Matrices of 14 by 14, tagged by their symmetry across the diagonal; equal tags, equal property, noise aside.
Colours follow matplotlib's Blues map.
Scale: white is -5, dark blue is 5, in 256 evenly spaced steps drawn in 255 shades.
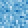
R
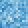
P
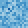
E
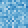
P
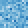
P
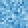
R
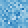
R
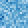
P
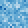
P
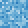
E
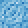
E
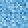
R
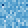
P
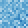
E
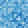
E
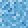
E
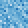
R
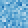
R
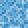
E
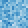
P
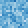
R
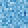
P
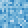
E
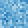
R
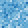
E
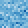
P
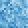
R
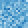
P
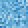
R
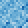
E
